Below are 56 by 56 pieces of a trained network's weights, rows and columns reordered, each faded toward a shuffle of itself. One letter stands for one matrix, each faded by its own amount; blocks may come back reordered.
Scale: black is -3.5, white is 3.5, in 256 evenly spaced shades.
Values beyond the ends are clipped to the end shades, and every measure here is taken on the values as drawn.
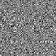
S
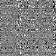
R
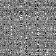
R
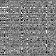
R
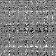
R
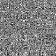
S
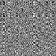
S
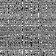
R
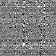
R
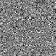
S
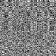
S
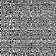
R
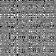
R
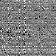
R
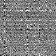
R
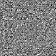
S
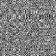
S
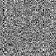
S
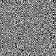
S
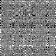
R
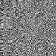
S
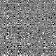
R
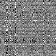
R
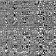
R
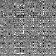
R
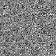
S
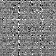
R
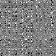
R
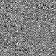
S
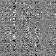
R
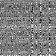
R
